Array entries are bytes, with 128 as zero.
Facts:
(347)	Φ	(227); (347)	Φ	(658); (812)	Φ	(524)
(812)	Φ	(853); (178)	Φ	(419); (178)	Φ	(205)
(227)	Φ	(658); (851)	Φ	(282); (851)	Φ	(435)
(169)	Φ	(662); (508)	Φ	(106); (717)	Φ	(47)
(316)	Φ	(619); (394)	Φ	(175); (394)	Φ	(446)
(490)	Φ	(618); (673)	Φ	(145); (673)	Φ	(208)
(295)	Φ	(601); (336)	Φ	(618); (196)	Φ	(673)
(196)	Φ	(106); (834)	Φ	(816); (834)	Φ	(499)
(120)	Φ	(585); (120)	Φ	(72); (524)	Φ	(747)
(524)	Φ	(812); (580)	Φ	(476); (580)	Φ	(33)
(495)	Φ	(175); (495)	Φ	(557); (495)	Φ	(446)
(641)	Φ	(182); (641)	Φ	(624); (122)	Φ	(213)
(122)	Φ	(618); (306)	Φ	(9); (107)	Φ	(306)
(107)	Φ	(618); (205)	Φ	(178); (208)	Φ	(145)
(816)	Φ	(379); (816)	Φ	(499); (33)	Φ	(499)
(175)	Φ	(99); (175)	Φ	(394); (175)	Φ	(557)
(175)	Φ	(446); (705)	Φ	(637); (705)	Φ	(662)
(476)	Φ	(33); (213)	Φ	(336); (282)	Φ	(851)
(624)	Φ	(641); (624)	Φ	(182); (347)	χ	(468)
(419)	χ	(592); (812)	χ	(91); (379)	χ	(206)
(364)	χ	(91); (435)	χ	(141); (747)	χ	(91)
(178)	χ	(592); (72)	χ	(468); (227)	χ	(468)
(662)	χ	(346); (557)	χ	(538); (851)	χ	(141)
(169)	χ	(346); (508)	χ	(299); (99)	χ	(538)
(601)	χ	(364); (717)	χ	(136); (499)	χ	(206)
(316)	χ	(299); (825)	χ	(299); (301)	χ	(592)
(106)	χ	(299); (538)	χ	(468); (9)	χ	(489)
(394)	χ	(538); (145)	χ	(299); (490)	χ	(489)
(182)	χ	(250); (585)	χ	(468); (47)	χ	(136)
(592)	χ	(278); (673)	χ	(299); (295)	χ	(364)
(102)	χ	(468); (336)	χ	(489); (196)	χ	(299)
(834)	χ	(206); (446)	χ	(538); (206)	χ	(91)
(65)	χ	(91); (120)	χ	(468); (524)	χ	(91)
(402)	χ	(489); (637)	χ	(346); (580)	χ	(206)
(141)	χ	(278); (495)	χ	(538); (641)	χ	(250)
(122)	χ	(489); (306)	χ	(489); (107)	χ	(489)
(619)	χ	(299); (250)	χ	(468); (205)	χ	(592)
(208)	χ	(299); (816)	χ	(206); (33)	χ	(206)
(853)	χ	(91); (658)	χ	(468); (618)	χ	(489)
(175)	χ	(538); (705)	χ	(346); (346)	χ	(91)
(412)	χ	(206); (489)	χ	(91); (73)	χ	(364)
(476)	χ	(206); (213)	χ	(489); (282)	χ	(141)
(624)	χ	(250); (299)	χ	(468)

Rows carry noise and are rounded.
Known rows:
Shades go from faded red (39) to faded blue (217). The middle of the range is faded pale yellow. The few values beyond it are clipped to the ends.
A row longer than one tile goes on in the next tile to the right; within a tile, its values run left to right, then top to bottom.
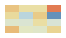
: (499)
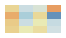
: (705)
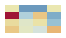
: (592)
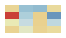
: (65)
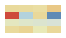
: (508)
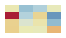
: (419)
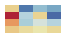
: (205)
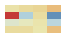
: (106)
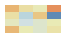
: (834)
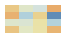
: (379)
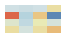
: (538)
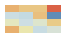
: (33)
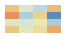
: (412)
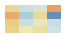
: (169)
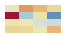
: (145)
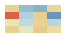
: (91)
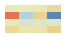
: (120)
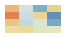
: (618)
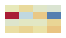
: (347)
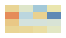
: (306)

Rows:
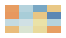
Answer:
(206)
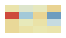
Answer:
(717)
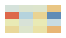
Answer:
(99)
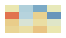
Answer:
(489)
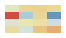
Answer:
(182)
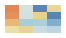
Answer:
(336)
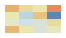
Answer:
(476)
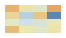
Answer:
(580)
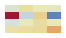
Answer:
(658)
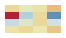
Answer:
(299)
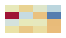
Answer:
(227)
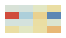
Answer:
(468)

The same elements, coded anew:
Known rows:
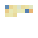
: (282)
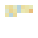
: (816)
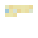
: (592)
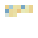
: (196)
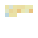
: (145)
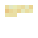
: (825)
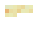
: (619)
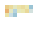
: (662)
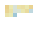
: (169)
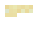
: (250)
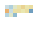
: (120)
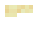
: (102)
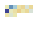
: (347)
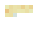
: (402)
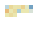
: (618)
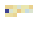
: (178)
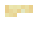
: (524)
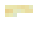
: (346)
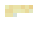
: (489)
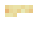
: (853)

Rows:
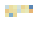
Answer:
(499)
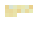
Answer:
(316)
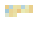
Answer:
(508)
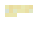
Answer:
(278)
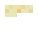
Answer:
(47)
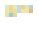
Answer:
(33)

